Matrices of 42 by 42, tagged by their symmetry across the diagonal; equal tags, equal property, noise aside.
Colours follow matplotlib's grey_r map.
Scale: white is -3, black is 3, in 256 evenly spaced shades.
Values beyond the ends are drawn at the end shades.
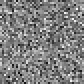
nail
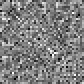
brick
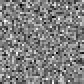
nail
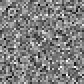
brick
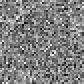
brick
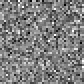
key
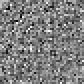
brick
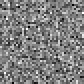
nail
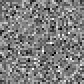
brick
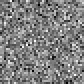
key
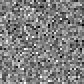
nail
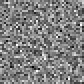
key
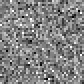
key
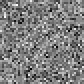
brick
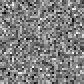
nail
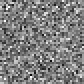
key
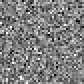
nail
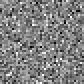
key
